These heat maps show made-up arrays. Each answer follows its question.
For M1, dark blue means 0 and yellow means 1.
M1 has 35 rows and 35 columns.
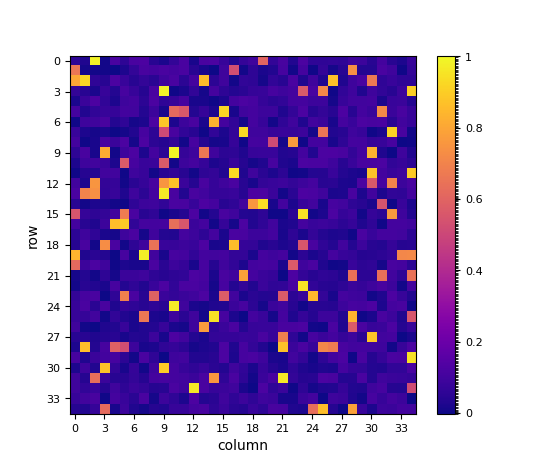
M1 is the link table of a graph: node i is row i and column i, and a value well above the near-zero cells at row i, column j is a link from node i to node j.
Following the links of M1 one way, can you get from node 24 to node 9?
yes
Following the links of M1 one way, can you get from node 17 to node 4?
no
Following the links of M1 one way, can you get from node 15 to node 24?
yes
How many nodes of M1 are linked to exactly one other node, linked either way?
2
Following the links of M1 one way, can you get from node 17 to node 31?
no
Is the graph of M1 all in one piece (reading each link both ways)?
yes
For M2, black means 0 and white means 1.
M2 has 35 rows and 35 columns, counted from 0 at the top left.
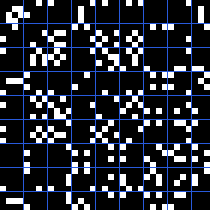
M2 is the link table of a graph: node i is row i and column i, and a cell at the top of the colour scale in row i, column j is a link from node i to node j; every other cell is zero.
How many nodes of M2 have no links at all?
0
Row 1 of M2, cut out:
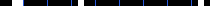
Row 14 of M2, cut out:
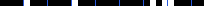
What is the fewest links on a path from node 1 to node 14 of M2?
3
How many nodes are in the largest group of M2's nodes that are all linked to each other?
8
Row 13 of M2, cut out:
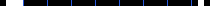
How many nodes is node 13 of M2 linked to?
4
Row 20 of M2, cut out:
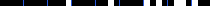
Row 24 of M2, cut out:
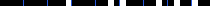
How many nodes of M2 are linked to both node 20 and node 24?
5
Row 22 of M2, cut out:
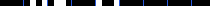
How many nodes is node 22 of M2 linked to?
6
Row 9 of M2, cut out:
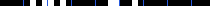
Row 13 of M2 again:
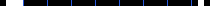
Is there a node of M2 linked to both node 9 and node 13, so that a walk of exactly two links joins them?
no
